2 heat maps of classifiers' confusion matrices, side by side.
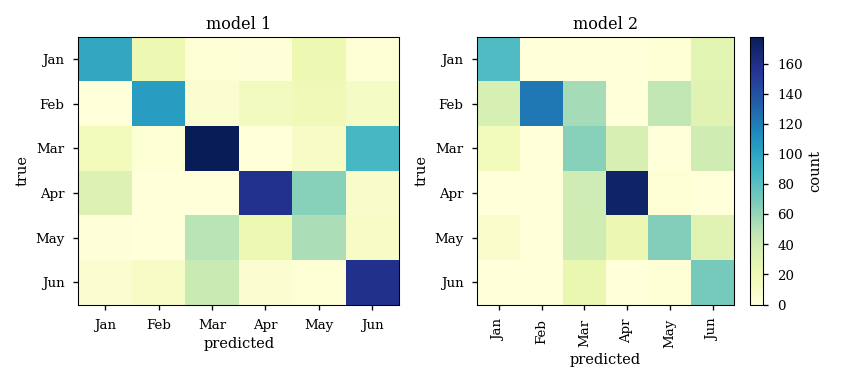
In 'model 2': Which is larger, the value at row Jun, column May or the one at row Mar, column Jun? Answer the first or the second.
the second
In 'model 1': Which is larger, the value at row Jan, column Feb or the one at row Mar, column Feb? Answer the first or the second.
the first
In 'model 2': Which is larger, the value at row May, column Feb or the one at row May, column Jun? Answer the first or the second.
the second
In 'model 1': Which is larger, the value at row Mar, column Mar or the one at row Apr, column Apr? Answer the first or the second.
the first
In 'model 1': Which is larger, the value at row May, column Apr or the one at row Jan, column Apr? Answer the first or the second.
the first
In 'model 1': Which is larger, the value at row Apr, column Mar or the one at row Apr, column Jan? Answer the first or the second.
the second
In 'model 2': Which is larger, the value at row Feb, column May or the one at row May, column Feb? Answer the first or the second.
the first
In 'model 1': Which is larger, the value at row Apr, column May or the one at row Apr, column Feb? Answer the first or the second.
the first
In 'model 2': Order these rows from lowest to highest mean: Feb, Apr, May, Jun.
Jun, May, Apr, Feb
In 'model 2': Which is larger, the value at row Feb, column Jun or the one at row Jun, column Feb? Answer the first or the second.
the first
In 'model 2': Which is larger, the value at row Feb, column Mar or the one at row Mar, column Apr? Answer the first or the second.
the first
